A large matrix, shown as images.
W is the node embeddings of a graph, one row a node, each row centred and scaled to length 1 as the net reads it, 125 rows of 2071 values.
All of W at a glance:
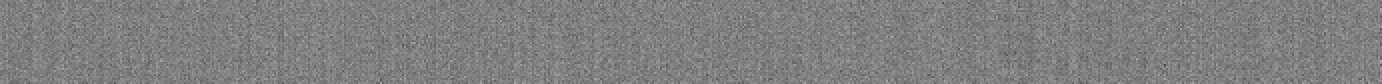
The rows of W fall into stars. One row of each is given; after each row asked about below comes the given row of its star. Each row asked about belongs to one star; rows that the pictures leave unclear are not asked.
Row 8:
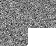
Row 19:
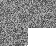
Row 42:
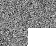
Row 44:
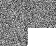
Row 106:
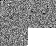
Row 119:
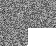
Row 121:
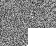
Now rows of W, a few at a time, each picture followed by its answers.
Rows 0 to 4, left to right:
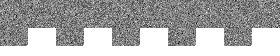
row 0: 121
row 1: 44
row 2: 121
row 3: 42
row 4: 44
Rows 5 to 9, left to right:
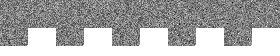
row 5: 119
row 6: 8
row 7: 42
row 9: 42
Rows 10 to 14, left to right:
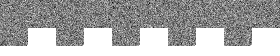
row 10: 42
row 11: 44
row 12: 106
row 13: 106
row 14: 44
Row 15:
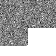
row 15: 119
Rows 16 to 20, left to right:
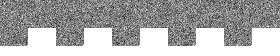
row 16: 44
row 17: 121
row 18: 106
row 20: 106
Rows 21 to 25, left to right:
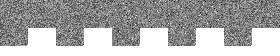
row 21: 121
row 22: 19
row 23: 8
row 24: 19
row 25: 19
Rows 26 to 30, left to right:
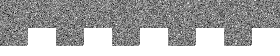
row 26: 42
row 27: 8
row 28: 121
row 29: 119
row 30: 119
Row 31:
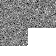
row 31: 19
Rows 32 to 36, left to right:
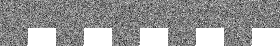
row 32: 44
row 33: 42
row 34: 106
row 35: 121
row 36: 42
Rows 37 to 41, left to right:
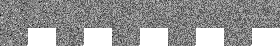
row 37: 8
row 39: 106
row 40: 106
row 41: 121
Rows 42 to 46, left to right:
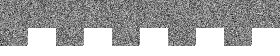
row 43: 42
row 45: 8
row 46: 42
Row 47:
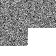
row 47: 106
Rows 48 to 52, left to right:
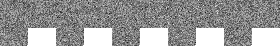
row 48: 44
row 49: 121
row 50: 44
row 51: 119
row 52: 44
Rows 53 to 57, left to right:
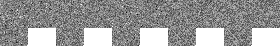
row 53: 8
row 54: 19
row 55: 19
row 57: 19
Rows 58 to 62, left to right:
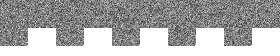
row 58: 106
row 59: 121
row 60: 121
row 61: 44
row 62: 121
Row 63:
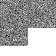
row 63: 106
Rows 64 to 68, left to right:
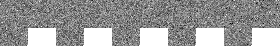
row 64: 8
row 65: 19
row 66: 44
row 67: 44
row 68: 19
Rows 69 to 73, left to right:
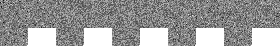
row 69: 106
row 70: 44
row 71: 119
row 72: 8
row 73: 121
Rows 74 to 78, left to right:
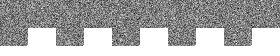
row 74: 106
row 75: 19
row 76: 121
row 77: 106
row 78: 119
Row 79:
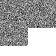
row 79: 121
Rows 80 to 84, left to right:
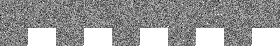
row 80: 8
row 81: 42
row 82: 119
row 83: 19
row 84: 8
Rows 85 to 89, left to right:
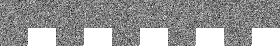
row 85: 42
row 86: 106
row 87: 121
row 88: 42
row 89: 44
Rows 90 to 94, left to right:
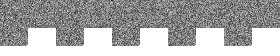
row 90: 121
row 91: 121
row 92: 121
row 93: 106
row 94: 119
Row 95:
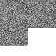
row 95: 8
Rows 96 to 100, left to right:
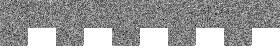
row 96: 44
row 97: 42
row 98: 119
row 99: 119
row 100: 119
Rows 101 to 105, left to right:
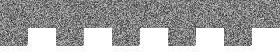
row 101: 42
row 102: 44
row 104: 119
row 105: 106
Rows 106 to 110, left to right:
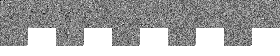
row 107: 42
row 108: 8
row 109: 44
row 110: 106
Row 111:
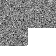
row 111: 119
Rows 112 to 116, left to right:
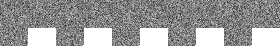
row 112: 44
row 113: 44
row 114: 19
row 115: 121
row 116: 106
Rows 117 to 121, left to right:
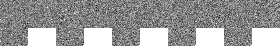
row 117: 119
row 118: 119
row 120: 42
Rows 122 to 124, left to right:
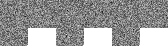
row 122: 119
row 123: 44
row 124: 42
